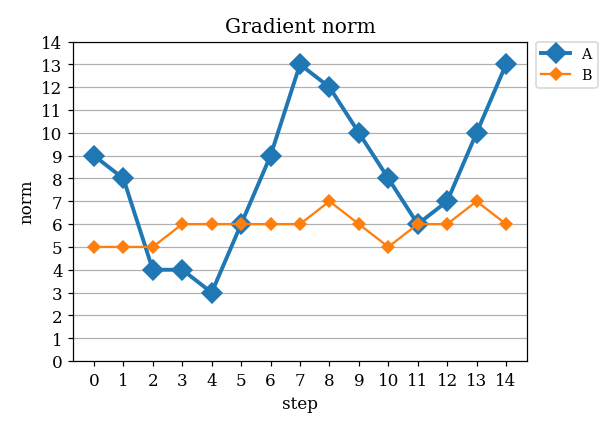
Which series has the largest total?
A
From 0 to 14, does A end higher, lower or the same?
higher
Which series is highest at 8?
A
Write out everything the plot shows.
Title: Gradient norm
x-axis: step, ticks 0 1 2 3 4 5 6 7 8 9 10 11 12 13 14
y-axis: norm, ticks 0 1 2 3 4 5 6 7 8 9 10 11 12 13 14
Legend: A, B
Values:
A: 9 8 4 4 3 6 9 13 12 10 8 6 7 10 13
B: 5 5 5 6 6 6 6 6 7 6 5 6 6 7 6
